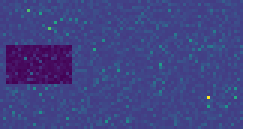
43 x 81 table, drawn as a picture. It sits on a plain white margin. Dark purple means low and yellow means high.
There are no regular stripes. The ninth with the lowest average is the middle left. On average the colour sits 20% of the way up the scale. An odd patch, lower than its surroundings, sits in the middle left.
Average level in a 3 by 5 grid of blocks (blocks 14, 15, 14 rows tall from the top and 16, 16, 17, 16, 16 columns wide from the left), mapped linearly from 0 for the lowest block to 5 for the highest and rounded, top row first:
5 5 5 5 5
0 2 5 5 5
5 5 5 5 5
